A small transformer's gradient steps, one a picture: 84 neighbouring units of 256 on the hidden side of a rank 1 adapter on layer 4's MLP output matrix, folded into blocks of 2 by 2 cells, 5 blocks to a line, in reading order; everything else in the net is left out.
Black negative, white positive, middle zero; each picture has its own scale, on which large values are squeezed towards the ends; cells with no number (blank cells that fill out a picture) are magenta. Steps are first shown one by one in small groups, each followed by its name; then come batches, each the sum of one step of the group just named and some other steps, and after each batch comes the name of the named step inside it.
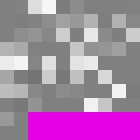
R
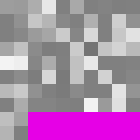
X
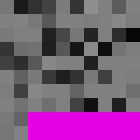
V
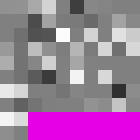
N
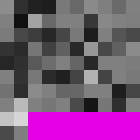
V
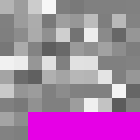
R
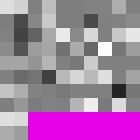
N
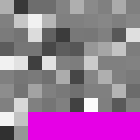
V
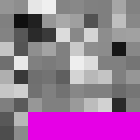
R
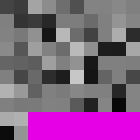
N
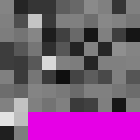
V
